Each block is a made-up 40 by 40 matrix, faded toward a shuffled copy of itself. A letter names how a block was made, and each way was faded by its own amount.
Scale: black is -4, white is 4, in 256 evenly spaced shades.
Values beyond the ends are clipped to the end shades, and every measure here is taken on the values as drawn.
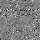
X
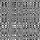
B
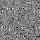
X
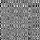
B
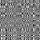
B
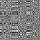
B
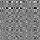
B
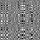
B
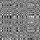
B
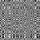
B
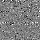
X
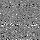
X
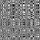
B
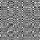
B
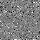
X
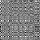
B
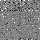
X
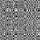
B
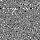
X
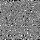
X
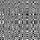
B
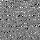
X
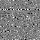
X
